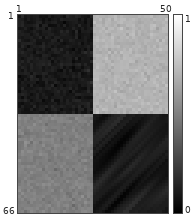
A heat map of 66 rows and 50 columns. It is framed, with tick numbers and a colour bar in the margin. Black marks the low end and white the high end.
The table splits into 2 rows of 2 panels. Panel 1,1: very low, fine-grained, faint in contrast. Panel 1,2: high, fine-grained, faint in contrast. Panel 2,1: middling, fine-grained, faint in contrast. Panel 2,2: very low, slanting up to the right, faint in contrast.
